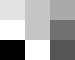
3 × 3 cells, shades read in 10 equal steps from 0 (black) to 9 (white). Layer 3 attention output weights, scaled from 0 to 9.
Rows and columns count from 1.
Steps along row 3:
up down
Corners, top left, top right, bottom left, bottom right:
8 6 0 3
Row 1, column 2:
7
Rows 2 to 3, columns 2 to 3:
7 4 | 9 3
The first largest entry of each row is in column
1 1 2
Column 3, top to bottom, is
6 4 3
